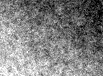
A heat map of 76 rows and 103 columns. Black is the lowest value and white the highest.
Neither half mirrors the other. The ninth with the lowest average is the top right. No row or column stands out. Values rise toward the bottom left. The ninth with the highest average is the bottom left. No regular stripes run through it.
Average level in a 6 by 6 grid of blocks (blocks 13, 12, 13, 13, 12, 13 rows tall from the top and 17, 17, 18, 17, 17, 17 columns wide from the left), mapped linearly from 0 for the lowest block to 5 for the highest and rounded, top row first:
2 2 1 1 1 0
3 2 2 2 1 0
4 3 3 2 1 1
4 4 3 3 2 1
4 4 3 3 3 2
5 5 4 4 3 3
